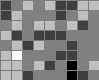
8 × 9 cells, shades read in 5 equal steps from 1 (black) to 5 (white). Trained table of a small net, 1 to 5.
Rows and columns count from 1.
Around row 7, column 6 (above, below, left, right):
2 3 2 1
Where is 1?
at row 7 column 7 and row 8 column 7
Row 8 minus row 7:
0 0 -1 -1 1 0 0 -1 -1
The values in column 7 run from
1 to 4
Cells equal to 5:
1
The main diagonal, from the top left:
2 4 3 2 3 2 1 2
